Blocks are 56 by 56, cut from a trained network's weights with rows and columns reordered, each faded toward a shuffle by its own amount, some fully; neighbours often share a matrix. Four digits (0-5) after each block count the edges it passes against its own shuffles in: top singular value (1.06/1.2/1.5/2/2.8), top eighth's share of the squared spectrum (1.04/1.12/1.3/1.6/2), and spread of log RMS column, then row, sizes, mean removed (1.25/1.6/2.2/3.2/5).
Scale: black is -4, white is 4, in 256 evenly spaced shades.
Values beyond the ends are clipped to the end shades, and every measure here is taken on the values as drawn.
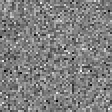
1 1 0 0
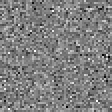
2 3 1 1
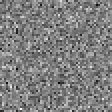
3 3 1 0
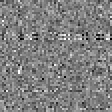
3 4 2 2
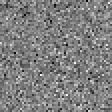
0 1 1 0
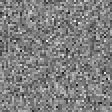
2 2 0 0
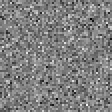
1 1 0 0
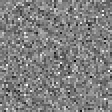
2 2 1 0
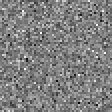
0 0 0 0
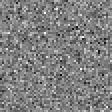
0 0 0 0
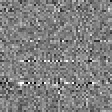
3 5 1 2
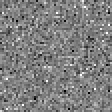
0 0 0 0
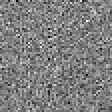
3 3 2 1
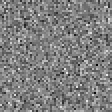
0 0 0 0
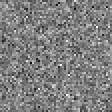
1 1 0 0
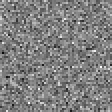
0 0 0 0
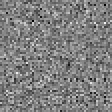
3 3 2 2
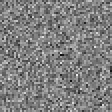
1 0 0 0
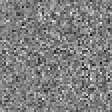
3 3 2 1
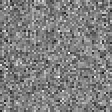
3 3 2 1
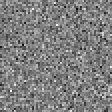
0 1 0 0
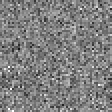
3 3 1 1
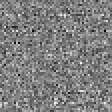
2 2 1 2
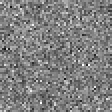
1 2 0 1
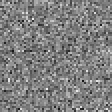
2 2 0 2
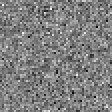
1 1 0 0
